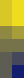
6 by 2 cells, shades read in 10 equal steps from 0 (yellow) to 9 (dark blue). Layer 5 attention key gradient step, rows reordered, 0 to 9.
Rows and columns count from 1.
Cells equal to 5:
2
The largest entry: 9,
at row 6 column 2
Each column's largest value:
6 9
